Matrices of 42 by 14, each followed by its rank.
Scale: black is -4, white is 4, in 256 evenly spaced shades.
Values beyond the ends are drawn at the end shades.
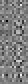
three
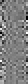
three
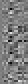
three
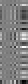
one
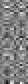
three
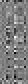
three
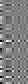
one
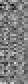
three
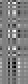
one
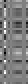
one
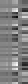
one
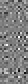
three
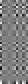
one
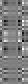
one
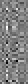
three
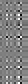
one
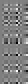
one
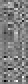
three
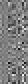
three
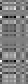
one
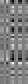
one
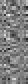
three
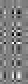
one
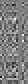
three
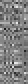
three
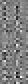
three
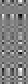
one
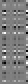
one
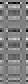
one
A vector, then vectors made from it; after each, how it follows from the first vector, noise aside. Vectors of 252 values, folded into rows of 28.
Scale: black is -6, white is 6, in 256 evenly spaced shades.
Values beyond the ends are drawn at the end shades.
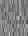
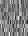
scaled up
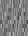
sign-scrambled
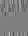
partly zeroed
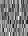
scaled up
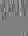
partly zeroed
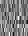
scaled up
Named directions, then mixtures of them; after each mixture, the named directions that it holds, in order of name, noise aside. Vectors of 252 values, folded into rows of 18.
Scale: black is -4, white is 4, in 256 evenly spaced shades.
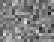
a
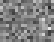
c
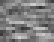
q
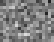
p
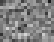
p, q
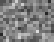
a, p, q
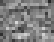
p, q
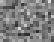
p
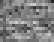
c, q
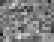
a, p, q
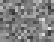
c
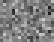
a, c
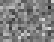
a, c, p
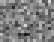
p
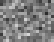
a, p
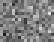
a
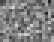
p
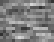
q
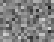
a, c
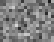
p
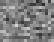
p, q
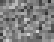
a, p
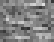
p, q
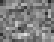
p, q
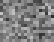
c, p, q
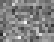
a, q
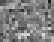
c, p, q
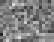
a, p, q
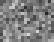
a, p
